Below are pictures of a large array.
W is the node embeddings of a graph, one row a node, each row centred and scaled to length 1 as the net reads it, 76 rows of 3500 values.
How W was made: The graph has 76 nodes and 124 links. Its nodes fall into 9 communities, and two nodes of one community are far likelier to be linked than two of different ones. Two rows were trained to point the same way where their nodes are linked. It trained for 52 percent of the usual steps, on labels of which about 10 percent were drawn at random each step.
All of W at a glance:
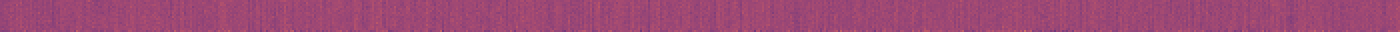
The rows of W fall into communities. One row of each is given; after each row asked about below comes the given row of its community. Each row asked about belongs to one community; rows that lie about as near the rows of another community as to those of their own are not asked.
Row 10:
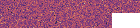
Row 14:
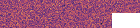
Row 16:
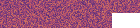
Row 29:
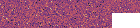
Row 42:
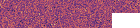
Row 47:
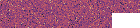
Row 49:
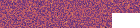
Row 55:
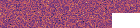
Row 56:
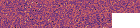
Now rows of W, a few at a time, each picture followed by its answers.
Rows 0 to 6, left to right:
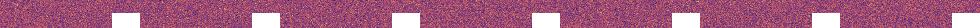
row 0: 42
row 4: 16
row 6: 10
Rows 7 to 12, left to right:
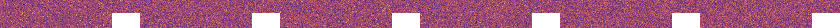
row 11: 14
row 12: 49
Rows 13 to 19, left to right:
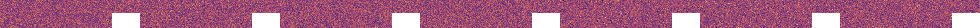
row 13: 56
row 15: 56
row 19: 10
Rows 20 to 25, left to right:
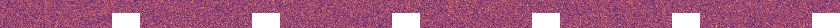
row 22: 47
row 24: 16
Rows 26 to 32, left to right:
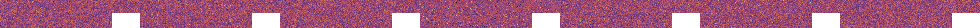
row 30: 56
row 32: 16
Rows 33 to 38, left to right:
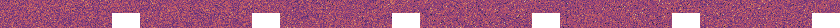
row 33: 10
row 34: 56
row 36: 49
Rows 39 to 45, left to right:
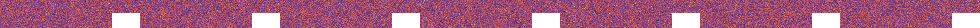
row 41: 14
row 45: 14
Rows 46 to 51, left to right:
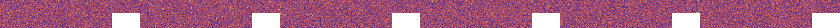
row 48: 55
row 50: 55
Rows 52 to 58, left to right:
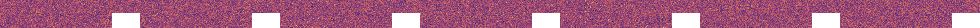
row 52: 56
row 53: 29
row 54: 42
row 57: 29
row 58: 42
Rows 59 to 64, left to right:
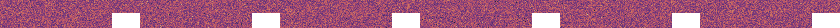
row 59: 14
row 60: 55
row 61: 49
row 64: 47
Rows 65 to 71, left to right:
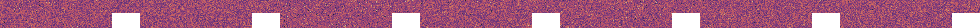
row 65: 14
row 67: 16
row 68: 29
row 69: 55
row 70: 14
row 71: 47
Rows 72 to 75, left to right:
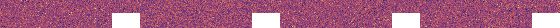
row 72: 42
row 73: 47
